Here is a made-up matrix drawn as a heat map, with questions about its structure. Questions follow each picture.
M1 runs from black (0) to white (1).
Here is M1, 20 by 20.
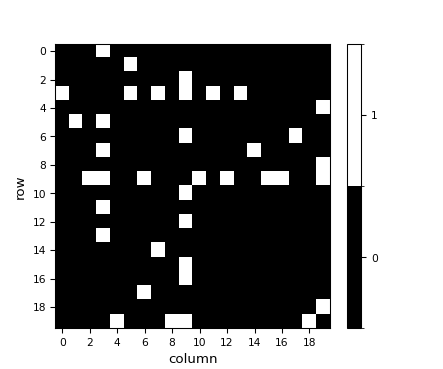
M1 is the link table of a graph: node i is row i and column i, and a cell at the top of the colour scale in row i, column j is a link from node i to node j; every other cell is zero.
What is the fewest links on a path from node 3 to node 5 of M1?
1
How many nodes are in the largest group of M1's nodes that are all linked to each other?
2
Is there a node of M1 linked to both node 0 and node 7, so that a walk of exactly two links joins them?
yes
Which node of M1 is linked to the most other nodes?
node 9
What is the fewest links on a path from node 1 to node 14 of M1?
4
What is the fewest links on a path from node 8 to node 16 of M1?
3
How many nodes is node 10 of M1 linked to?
1
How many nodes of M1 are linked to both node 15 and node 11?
0
